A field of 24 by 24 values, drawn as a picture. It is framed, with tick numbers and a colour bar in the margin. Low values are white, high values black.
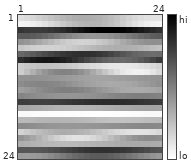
Average level on the scale: 40%. Grain: streaks across. Stripes: horizontal, repeating 6 times.
